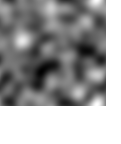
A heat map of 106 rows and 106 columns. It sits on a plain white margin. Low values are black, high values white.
Grain: smooth. Average level on the scale: 40%. Odd rows or columns: none. Roughest part: bottom right.
